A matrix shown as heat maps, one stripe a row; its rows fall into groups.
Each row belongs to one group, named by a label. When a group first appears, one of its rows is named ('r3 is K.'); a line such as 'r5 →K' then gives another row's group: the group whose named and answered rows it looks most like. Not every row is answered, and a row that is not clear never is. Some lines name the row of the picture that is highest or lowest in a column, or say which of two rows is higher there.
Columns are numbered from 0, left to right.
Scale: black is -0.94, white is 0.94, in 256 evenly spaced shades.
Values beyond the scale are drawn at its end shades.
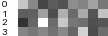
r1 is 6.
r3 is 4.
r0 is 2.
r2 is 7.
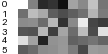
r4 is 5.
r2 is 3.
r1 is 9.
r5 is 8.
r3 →6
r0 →2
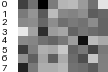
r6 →8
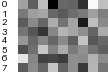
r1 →9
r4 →4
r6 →2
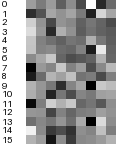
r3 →5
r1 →8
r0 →4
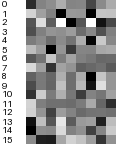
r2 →3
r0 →8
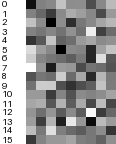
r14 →9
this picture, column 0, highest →7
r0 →8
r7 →5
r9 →9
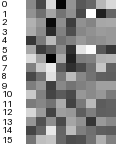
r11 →3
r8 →7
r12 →5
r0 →6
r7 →9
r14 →7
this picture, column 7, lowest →1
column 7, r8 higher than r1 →Yes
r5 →3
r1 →4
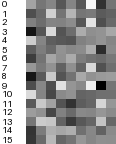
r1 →7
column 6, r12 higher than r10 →Yes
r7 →4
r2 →4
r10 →5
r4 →2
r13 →9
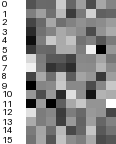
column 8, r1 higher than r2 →No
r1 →3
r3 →8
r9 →8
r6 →2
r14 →3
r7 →2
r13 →4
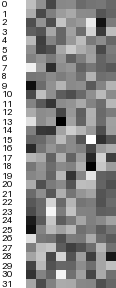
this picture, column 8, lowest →28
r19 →3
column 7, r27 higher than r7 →Yes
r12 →4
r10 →9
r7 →5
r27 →9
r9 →8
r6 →3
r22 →7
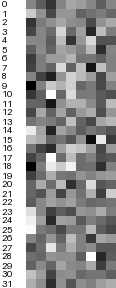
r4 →3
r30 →5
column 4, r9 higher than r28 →Yes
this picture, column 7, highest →15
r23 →2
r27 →7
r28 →4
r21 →6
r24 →5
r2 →8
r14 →5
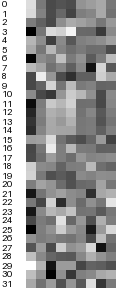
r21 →8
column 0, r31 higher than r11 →Yes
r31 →4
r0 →2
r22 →6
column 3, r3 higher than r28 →Yes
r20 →9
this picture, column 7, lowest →27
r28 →2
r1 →2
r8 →9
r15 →9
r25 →8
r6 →8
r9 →7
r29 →5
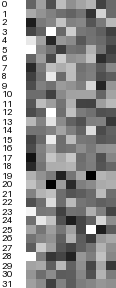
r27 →9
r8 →7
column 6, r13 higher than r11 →Yes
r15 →7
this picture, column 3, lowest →19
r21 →9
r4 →5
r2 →8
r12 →7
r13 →9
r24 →9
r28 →2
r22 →7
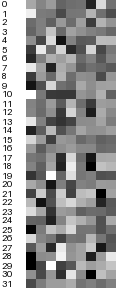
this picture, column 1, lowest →22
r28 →8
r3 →7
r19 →7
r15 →5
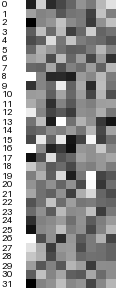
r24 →8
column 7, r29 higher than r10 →No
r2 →8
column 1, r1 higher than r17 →Yes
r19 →3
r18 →2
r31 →8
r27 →5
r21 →3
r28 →5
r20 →4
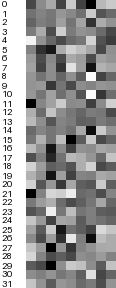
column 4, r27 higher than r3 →No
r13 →5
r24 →5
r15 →3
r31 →5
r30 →4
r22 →9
